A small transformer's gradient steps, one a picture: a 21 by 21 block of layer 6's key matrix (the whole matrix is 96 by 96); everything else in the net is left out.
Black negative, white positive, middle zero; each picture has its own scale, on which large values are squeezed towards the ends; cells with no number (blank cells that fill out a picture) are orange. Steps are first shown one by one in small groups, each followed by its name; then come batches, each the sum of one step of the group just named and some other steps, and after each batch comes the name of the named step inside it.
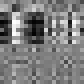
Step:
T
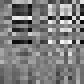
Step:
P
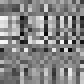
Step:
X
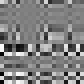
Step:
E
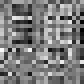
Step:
P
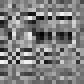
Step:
T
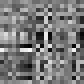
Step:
T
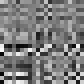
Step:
E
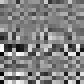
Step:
E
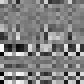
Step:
E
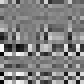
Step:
E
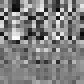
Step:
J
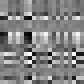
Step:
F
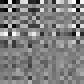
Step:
F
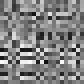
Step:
J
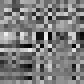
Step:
J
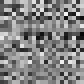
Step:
J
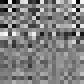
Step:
F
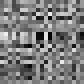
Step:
J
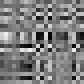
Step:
F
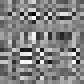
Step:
F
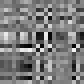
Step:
F
